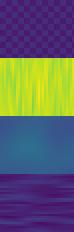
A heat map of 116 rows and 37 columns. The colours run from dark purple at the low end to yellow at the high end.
It is made of 4 by 1 panels. Panel 1,1: very low, checkered, faint in contrast. Panel 2,1: very high, streaked downward, faint in contrast. Panel 3,1: low, smooth, faint in contrast. Panel 4,1: very low, streaked across, faint in contrast.
